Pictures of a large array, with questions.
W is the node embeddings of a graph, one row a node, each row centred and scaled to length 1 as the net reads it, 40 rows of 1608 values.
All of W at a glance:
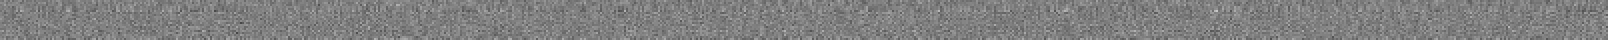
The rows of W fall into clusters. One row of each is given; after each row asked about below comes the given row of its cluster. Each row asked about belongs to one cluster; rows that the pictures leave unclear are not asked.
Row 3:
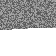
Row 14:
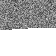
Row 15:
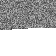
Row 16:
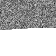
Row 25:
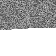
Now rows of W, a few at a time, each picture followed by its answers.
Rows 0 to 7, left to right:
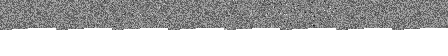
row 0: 3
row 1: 14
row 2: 25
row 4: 14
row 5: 3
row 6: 14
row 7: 15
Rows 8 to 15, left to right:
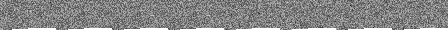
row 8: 14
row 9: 15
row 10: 15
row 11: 15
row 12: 16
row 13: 16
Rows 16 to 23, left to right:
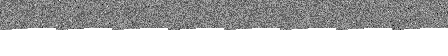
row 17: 15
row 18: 16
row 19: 3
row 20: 16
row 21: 25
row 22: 16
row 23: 15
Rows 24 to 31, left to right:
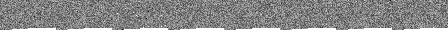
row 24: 3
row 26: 14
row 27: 16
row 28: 14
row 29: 16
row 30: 25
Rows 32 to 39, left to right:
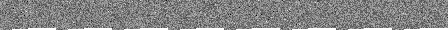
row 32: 14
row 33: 16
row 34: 25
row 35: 14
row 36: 3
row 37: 15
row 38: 3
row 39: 3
